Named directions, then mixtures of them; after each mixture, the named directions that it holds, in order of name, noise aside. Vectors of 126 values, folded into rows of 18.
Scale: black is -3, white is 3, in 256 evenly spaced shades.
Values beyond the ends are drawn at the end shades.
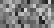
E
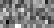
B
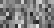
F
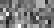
B, F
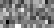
B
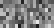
F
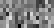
B, F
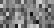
F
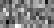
B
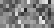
E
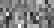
B, F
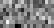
B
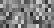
E, F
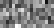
B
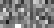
B
